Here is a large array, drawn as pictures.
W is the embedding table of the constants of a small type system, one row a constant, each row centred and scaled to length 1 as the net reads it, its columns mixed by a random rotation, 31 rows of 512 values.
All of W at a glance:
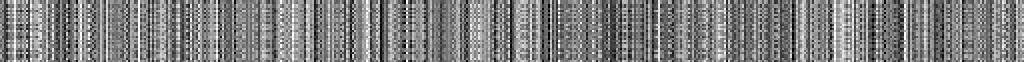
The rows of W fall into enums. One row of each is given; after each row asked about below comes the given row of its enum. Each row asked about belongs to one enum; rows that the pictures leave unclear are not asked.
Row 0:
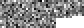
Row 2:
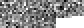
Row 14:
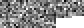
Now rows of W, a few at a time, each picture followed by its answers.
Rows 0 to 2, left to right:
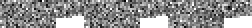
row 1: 0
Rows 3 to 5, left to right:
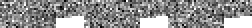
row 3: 2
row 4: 0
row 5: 14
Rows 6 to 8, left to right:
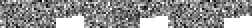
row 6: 0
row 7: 2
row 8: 0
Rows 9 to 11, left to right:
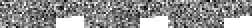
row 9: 2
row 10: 2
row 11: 0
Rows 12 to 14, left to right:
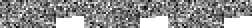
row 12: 14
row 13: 2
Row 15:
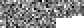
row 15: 0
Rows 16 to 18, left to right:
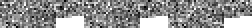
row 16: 2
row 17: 2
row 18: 14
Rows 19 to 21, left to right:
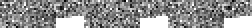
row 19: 2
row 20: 0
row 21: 2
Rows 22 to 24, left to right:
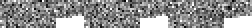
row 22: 0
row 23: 0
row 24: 2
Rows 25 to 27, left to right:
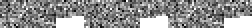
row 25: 14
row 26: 0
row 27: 14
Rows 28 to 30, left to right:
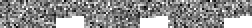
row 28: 14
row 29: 2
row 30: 0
